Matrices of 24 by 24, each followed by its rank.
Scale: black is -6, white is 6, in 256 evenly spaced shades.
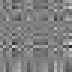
two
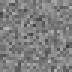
full rank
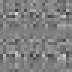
three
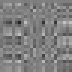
two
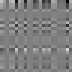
one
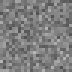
full rank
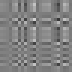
one
